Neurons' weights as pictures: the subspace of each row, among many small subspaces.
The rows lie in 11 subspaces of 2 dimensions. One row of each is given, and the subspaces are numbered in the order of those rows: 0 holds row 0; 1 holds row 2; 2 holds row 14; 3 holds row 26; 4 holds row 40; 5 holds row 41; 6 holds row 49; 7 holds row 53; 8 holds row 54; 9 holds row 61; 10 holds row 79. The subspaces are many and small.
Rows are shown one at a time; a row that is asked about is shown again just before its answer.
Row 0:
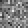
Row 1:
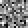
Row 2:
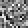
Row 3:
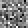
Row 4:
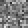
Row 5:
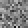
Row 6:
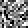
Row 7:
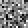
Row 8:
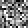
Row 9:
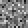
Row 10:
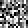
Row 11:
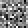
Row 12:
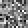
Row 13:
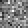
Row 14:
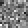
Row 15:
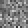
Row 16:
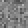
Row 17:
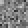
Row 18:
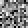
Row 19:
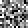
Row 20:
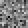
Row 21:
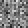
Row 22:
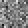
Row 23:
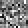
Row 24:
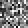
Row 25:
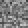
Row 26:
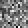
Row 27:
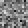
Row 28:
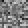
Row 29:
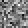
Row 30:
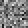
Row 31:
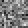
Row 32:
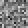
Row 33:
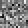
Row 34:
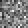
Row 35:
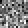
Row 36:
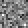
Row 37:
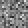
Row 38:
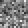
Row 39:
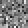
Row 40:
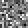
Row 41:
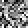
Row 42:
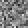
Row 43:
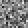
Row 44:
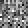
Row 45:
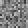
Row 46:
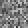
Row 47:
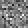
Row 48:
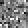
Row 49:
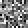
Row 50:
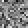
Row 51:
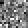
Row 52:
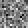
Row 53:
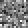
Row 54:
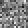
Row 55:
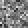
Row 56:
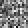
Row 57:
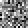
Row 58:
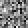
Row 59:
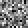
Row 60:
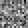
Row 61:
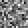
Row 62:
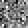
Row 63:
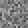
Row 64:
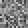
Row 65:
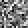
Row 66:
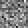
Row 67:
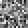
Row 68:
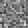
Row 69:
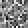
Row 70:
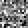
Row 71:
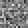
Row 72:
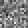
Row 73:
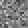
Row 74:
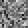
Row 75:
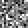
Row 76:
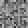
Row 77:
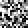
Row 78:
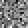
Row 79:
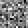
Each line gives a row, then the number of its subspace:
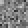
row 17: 2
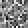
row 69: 6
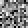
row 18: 8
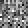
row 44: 0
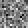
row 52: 2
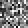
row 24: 5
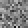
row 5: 3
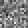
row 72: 8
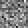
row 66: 10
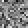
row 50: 5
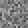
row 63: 3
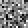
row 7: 4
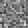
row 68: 4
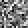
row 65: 9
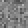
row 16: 5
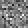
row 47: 10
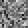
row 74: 1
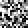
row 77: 3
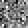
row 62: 0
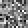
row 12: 6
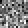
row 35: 4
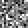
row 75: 4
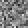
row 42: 9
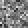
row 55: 2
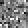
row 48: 2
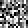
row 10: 1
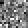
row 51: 2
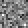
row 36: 4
